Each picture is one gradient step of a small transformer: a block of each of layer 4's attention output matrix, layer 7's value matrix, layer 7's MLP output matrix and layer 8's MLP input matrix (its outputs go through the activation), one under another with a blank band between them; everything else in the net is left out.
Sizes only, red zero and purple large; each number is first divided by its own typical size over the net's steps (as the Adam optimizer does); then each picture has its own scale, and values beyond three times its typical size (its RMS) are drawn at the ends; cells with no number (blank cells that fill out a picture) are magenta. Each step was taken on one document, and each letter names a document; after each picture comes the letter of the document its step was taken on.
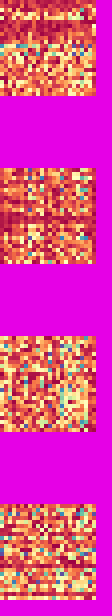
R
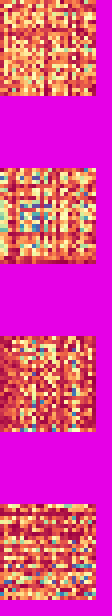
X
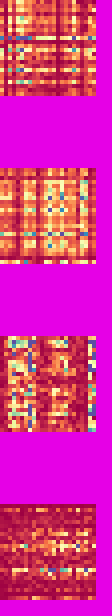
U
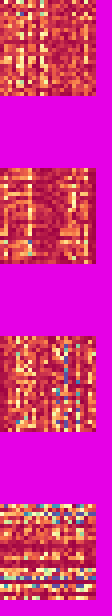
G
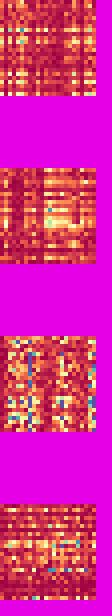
U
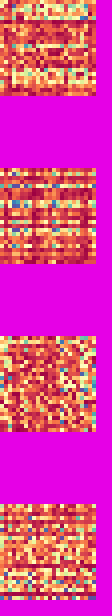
R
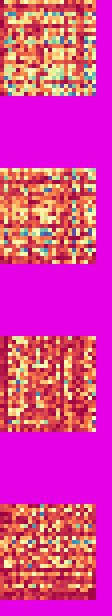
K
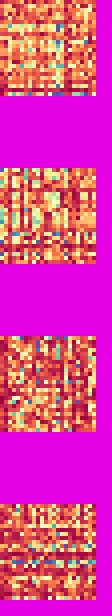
K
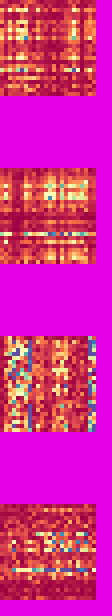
U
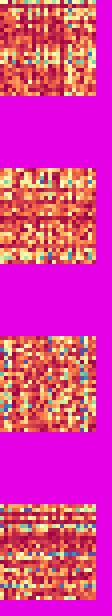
R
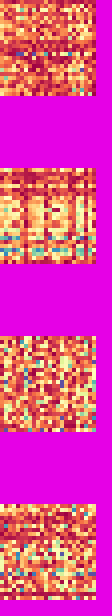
R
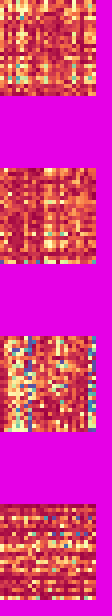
U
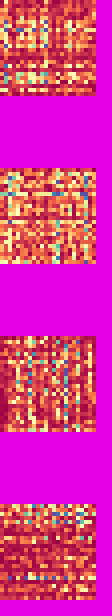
G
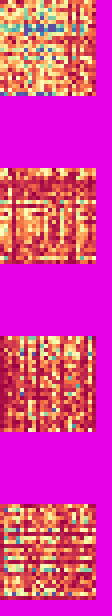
X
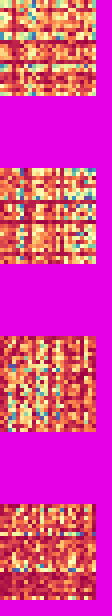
K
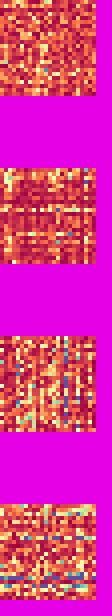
G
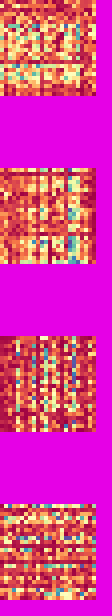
X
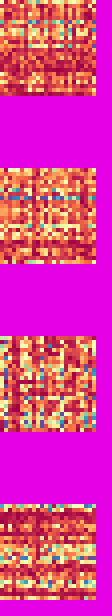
R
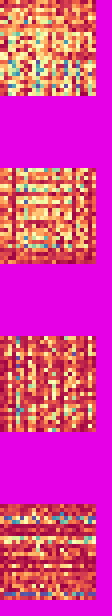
X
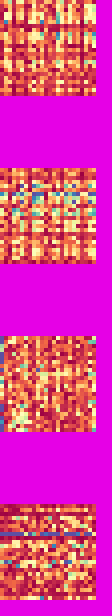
K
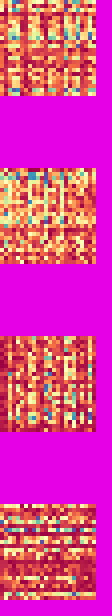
X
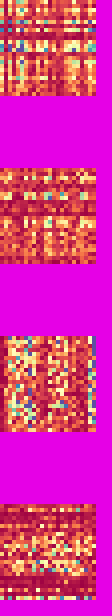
U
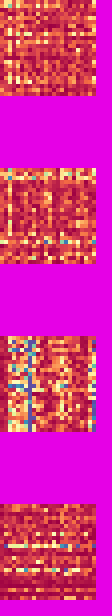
U
